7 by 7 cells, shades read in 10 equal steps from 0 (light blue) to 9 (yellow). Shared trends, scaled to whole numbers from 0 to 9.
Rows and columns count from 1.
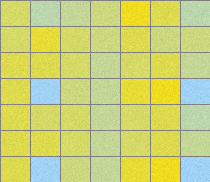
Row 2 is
6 8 6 5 7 5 5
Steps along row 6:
same down down up up down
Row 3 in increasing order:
4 4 6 6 7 7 7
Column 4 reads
5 5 4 4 4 4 4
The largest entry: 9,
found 3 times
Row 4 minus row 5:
0 -6 -1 0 2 2 -3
